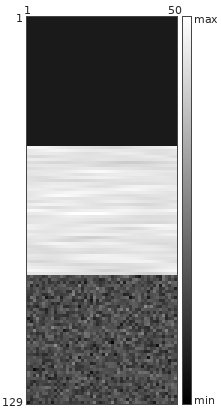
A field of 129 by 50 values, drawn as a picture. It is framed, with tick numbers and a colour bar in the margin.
It is made of 3 by 1 panels. Panel 1,1: very low, flat. Panel 2,1: very high, streaked across, faint in contrast. Panel 3,1: low, fine-grained.
